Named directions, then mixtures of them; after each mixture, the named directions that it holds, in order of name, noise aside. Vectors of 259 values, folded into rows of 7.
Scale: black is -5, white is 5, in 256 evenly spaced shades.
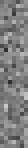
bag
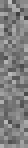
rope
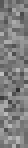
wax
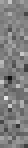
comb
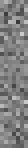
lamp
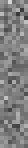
comb, lamp, rope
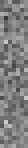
bag, rope, wax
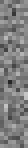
bag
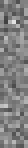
bag, lamp, wax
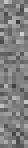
lamp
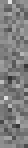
comb, rope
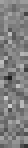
comb, rope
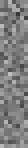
rope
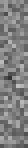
comb, lamp, rope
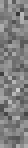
rope, wax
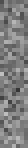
wax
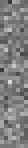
bag, comb, rope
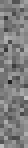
bag, rope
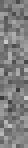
bag, rope, wax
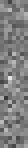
comb, rope, wax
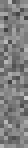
bag, rope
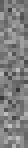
wax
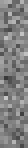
bag, comb, lamp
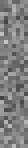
rope, wax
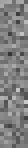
bag, lamp, wax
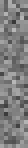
lamp, rope, wax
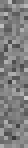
bag, rope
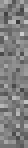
lamp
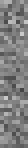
comb, lamp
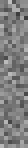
rope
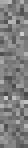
comb, lamp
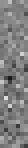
comb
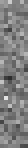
comb, lamp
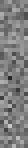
comb, rope, wax
